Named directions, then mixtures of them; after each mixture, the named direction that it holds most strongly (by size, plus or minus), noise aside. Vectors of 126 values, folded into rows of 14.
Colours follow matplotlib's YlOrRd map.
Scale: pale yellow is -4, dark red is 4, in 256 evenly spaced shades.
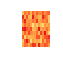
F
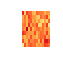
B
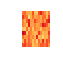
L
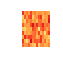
F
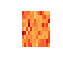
L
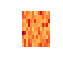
L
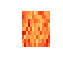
L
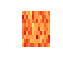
F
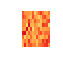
L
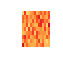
B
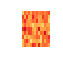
F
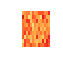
F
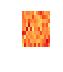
B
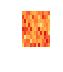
F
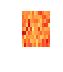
L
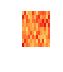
B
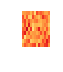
F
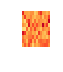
L
